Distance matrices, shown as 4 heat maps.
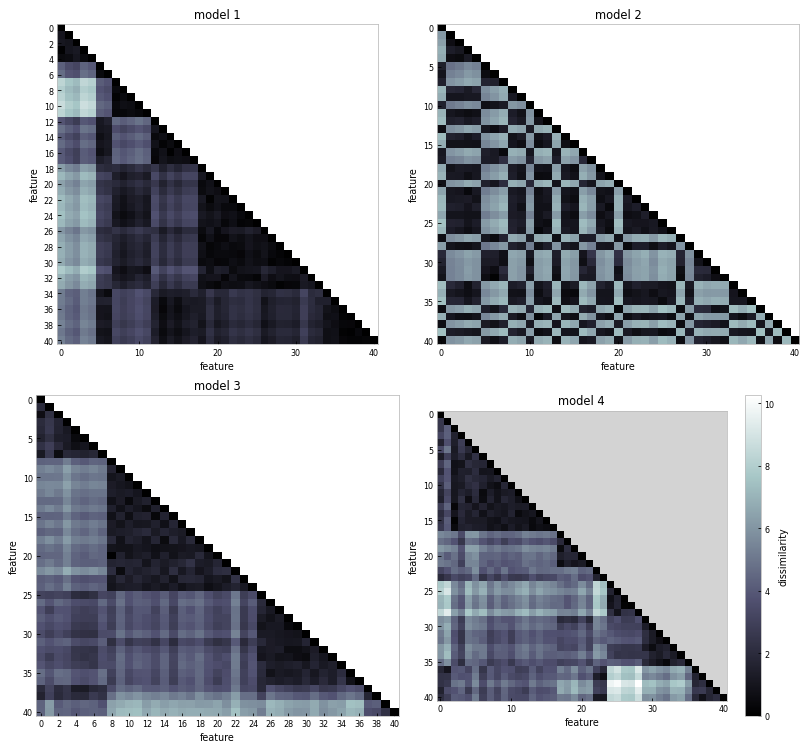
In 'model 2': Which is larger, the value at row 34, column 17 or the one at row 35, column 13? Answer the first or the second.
the second
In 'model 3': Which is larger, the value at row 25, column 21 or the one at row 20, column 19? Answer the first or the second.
the first
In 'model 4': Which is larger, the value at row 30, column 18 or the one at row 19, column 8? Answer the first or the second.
the second
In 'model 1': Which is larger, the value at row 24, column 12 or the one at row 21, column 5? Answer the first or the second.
the first
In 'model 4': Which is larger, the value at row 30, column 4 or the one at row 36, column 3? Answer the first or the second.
the first
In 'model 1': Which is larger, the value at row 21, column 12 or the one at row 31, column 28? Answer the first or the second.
the first
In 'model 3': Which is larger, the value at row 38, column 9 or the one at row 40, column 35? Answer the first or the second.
the second
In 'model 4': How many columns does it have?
41
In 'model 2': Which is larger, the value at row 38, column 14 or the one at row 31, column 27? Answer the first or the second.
the first
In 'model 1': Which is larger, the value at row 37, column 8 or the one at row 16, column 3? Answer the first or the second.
the second
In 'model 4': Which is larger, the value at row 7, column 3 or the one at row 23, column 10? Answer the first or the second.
the second
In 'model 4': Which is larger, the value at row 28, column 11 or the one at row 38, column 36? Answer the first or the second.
the first
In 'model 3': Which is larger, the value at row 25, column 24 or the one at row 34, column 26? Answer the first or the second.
the first
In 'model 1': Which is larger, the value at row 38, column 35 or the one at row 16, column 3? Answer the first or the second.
the second
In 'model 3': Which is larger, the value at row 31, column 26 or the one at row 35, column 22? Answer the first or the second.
the second
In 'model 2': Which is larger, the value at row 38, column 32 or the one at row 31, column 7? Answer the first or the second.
the second
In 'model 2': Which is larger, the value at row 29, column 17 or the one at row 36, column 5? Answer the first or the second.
the first
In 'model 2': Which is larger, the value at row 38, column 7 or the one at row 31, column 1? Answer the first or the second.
the second
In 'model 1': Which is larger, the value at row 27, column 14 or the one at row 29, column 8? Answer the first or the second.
the first
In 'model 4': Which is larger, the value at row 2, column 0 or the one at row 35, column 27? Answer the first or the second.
the second
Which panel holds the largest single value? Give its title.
model 4
